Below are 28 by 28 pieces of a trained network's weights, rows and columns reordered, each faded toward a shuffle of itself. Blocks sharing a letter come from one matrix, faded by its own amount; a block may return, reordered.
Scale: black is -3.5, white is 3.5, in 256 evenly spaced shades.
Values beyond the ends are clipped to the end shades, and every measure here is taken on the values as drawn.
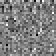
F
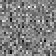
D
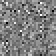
F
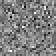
F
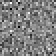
D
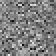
F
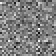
D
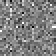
F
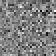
F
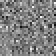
F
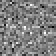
F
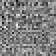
D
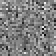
D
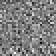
D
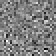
D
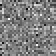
F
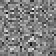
D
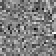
D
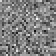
D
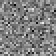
F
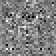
F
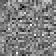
D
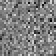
D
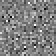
F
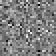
F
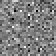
F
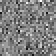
D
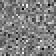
F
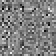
D
